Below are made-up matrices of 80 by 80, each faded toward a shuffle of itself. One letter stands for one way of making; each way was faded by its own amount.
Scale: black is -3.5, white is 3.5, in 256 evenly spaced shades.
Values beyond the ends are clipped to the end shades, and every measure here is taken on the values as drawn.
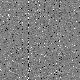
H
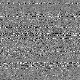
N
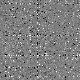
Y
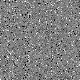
H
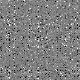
Y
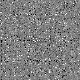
Y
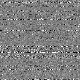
N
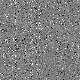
H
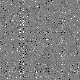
Y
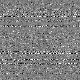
N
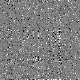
Y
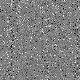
H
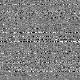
N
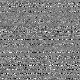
N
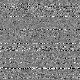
N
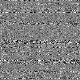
N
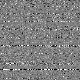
N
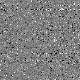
Y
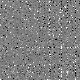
Y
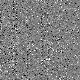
H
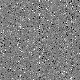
H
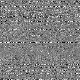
N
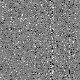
H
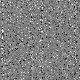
H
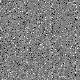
H
